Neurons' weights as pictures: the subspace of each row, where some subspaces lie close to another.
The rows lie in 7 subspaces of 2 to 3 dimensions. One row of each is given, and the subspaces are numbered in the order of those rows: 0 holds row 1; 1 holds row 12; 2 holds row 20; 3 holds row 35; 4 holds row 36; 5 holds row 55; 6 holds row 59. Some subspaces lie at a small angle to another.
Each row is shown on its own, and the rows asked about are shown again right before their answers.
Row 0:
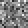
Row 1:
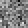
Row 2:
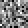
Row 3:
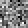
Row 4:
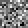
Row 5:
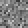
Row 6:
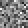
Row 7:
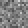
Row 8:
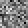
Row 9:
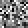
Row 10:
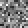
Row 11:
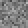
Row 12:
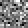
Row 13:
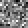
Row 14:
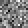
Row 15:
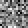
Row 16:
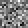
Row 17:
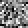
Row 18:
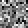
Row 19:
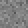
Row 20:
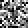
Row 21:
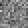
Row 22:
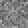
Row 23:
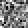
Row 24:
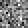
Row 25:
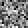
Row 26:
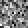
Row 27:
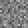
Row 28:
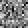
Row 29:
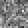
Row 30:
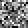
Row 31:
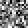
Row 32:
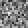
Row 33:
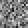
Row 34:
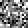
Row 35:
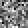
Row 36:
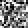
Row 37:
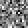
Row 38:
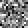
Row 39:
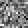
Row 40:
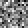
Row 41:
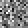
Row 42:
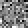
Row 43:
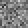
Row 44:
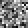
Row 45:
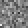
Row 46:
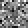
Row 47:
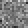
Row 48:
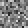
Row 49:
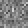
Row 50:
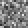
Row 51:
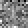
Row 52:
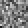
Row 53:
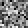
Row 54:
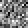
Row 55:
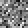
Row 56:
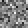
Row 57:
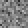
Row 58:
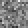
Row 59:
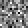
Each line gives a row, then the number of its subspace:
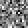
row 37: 6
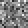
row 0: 4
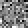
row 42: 6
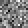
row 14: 5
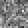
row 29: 4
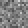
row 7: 3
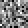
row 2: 4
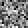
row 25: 3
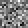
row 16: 1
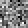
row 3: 0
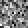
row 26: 4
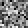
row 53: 3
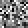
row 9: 0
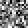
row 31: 6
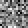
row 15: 6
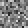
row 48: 3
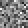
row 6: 5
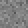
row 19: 6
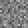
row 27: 5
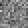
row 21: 1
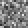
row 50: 4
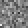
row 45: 4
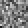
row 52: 4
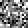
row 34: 1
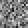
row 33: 1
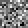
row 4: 1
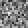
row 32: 2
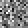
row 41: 0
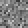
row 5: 5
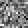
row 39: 5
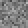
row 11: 2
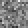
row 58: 3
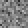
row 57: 2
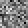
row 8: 0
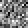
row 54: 1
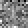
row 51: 6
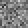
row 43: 1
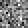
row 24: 0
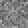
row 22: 2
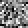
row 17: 5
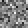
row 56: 6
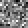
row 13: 1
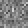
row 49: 0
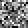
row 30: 2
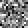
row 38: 0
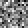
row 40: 3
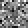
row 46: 2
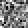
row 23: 4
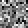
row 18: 6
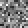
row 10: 5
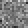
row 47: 6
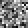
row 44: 5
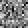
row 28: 0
